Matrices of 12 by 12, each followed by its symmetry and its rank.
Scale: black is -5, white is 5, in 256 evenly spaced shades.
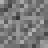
symmetric, full rank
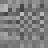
neither, rank two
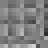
antisymmetric, rank two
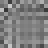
antisymmetric, rank two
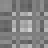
symmetric, rank one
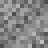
symmetric, full rank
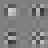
symmetric, rank one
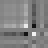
symmetric, rank one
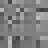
antisymmetric, rank two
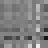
antisymmetric, rank two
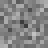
symmetric, full rank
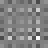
symmetric, rank one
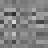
neither, rank two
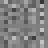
neither, rank two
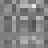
neither, rank two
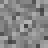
symmetric, full rank
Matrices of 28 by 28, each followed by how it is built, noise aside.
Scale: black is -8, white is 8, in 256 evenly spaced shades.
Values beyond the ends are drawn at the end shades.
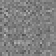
low rank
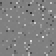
sparse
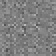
low rank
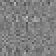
low rank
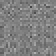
low rank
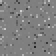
sparse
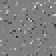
sparse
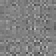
low rank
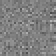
low rank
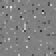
sparse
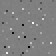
sparse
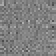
low rank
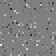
sparse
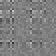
low rank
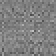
low rank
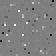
sparse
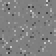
sparse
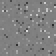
sparse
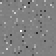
sparse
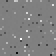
sparse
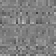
low rank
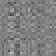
low rank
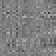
low rank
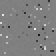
sparse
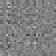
low rank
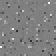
sparse
